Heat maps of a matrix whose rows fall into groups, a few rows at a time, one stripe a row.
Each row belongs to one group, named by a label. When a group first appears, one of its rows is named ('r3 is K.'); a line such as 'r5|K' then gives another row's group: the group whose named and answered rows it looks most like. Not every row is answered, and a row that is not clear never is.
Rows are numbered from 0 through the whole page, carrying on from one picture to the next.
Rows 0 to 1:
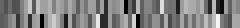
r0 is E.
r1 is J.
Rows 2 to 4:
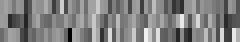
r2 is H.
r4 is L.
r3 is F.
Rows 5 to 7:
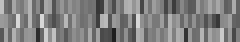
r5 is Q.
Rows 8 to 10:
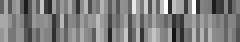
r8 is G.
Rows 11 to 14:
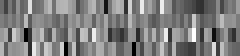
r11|E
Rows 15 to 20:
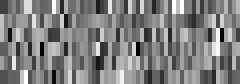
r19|Q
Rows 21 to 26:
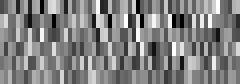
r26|H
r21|J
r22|H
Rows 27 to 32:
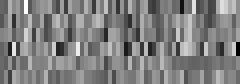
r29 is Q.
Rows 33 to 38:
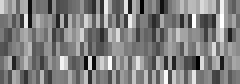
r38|G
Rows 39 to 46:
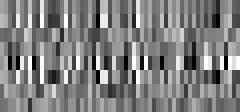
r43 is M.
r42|M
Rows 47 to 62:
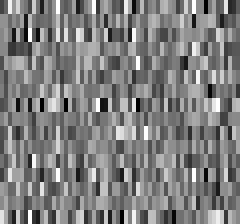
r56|L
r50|F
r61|G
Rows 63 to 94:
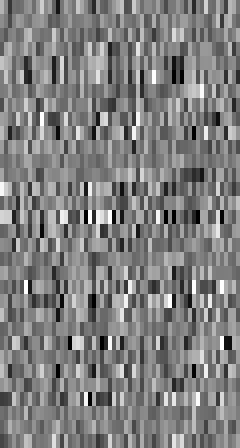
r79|J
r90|H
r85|M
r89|M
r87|L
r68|H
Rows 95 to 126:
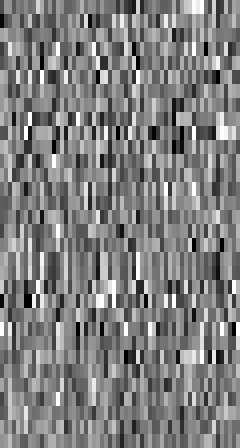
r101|M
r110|J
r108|G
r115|L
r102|H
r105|H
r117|M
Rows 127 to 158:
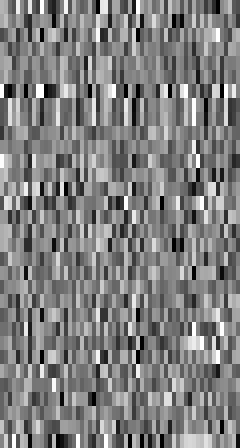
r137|G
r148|M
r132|G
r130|M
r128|H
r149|J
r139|G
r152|J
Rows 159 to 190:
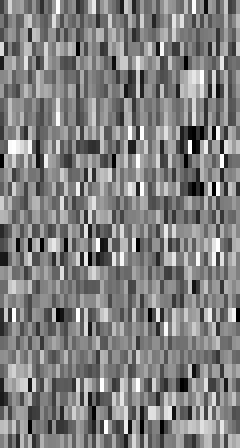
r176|J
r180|H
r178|H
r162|E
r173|H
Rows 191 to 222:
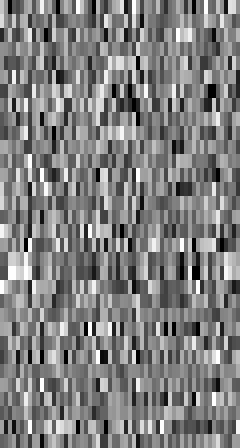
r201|H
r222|J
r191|M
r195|L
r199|J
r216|J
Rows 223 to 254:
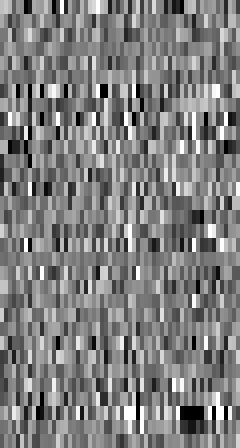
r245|E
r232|F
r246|J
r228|L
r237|L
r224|M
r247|M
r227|G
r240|F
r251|J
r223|H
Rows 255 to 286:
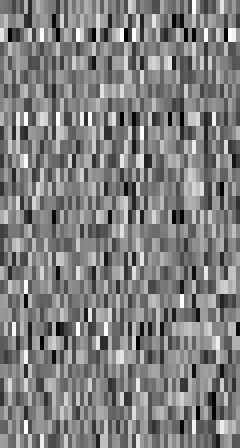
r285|F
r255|F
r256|H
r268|E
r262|H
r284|G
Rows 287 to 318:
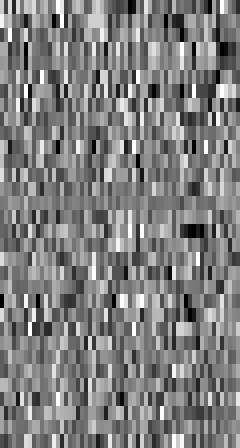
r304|L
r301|F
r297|M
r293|F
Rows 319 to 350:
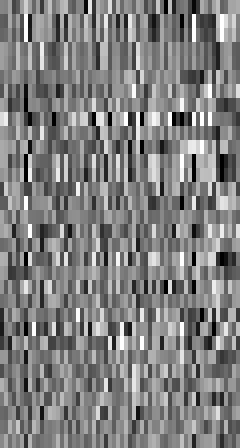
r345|G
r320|F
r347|G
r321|F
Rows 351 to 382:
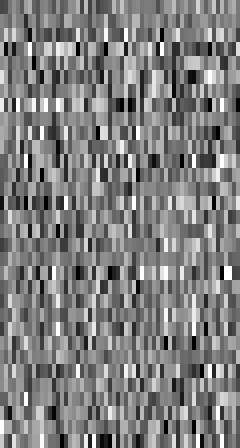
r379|F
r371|J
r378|H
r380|L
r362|F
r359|H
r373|G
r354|E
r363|J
